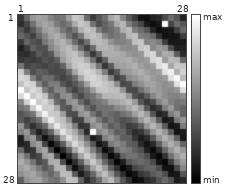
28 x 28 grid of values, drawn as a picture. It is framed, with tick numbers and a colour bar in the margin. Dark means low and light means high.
The top left is the calmest part. The grain runs diagonally down to the right. On average the colour sits 50% of the way up the scale. Two lone cells stand out, each far higher than its neighbours. Neither half mirrors the other. The ninth with the lowest average is the bottom right.
